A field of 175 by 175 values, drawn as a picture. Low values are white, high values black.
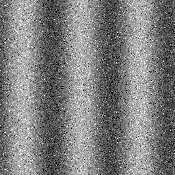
Slope: none. Stripes: upright, repeating 3 times. Mirror symmetry: top to bottom. Seam: none. Odd rows or columns: none.
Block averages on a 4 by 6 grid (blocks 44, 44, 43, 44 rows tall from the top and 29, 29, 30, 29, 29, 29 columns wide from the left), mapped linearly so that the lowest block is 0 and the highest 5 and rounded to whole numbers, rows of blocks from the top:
0 5 0 5 0 5
0 5 0 5 0 5
0 5 0 5 0 5
0 5 0 5 0 5
